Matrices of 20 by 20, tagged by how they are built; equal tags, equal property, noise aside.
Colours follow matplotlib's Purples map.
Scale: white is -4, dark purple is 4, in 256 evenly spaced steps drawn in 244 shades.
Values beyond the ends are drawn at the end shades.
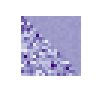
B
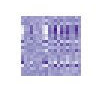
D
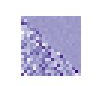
B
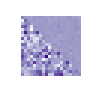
B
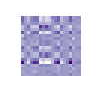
D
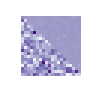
B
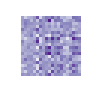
D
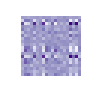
D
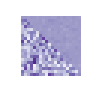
B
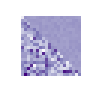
B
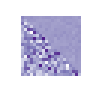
B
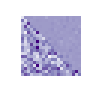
B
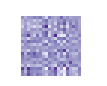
D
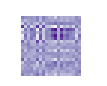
D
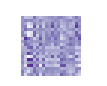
D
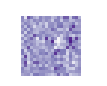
D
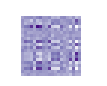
D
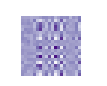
D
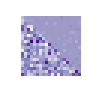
B
